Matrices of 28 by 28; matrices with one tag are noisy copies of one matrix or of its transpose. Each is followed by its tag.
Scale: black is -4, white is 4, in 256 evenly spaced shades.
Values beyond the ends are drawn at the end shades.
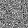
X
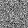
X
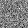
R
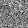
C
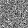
R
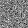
R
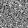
C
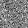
C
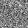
C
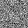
X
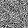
X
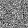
X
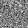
C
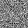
X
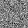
X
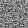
R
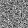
R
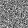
R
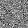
X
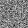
R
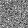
R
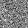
C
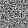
R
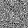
X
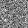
C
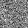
C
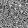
C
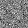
X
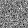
R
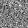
C
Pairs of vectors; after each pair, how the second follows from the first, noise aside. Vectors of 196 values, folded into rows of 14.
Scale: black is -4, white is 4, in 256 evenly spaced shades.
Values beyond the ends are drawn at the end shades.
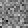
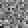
sign-scrambled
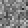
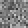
shuffled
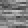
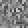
sign-scrambled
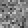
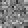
shuffled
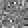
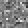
shuffled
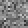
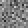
shuffled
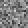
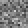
sign-scrambled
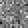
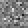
shuffled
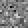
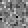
shuffled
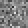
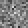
sign-scrambled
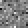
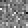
sign-scrambled
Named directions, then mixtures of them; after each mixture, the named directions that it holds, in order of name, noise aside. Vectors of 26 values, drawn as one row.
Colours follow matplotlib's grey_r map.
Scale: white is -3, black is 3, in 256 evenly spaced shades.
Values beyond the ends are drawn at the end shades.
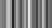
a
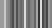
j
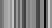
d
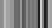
d, j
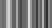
a, d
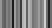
a, d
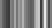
a, d, j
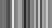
a, j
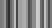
a, d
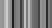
a, j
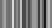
a, d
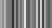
d, j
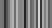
j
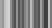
a, d, j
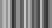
a, d, j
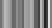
a, d, j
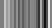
d, j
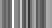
a, d, j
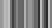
a, d, j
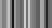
a, j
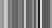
j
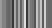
d, j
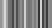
j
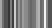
d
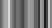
a, d, j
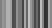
a, d, j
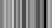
d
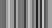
a, d, j
